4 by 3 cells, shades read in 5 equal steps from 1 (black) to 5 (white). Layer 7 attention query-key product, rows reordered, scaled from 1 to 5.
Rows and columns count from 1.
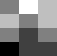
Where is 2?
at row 3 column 2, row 4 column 2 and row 4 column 3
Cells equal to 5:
1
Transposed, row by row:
3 4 3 1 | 5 3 2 2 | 4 4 3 2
